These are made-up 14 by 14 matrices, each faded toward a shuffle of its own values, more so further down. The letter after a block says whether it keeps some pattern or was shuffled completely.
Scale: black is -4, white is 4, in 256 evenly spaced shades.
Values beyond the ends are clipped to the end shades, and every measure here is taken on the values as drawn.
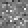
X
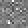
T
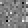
T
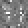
T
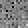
X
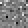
X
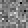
X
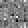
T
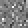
X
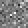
X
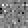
X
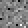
X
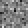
X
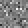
X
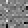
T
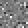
X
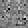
T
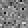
X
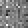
T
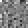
T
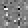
T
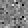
X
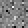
X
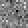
X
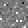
X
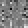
T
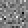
X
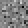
X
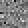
X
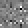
T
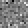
X
